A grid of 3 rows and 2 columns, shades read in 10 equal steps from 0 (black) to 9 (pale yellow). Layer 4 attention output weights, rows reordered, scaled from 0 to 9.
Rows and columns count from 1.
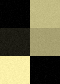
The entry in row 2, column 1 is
1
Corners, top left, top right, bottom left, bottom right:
0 7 9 0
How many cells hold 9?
1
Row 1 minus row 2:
-1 1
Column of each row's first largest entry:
2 2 1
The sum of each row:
7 7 9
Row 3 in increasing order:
0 9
